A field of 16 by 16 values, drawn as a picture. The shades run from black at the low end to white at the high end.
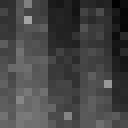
Values change most from cell to cell in the top left. Upright stripes repeat 2 times across the table. The halves do not mirror each other. No single row or column stands out from its neighbours. The field climbs toward the bottom left.
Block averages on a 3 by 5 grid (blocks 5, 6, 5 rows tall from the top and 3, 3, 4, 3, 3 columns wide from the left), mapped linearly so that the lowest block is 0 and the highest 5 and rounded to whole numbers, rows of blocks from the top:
2 3 0 2 0
4 4 2 3 1
5 5 3 4 2
